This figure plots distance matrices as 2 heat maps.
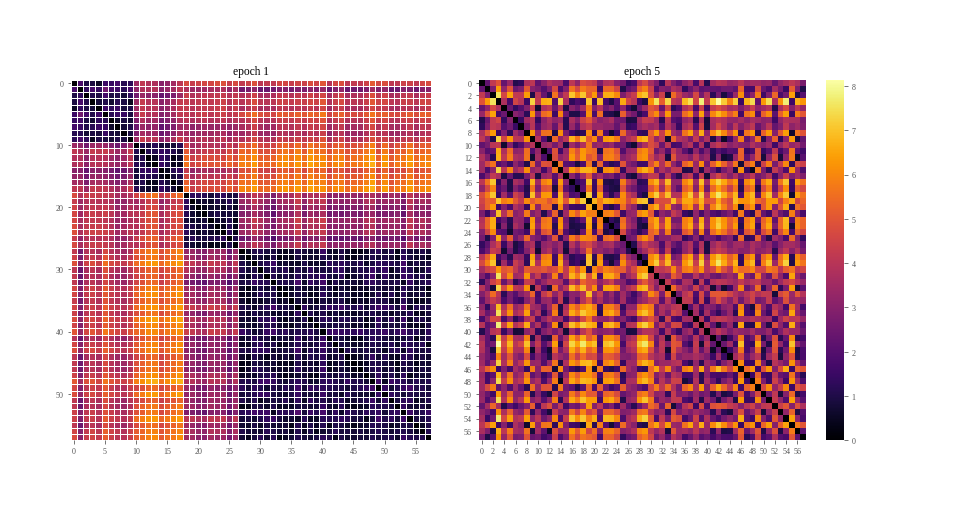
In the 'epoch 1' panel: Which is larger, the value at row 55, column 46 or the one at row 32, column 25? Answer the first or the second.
the second
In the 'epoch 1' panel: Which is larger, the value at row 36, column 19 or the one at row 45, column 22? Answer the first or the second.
the first
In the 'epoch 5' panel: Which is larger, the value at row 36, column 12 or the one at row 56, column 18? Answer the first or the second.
the second
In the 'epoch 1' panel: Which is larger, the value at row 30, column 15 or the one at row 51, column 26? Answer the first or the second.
the first
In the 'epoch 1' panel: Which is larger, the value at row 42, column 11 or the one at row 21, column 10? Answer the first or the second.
the first
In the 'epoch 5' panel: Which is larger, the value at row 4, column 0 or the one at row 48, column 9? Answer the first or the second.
the second
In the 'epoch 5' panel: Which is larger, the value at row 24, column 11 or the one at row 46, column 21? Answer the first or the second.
the second
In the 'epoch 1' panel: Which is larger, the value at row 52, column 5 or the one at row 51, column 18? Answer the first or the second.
the first
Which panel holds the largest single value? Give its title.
epoch 5
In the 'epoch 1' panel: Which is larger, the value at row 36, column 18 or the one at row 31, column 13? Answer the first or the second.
the second
